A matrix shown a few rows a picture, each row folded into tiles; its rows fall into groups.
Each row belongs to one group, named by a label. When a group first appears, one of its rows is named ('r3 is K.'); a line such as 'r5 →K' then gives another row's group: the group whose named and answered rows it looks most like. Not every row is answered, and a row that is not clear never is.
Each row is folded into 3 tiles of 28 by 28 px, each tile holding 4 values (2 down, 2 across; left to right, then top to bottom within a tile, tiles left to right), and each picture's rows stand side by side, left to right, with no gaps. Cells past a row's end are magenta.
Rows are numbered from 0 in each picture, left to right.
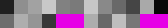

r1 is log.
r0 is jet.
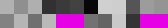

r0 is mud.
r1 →jet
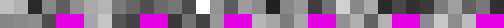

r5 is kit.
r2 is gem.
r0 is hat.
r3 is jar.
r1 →hat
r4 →mud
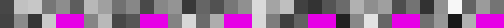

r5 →gem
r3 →mud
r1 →hat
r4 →jet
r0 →gem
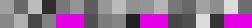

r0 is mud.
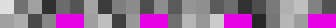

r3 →jet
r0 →mud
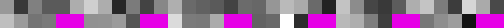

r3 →jet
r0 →jar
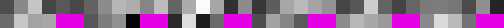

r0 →kit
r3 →jet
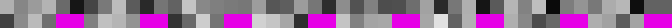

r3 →log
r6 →mud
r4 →jar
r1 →kit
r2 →jet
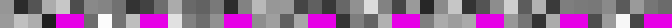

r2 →jar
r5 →kit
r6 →mud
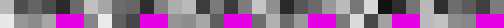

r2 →hat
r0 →jar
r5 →jar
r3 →hat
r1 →hat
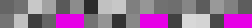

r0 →gem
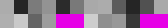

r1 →hat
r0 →jar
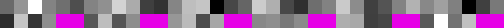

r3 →hat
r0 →gem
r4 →hat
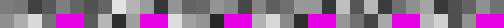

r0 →log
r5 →jar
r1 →gem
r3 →log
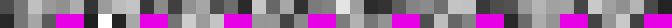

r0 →jet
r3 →mud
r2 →kit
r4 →hat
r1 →gem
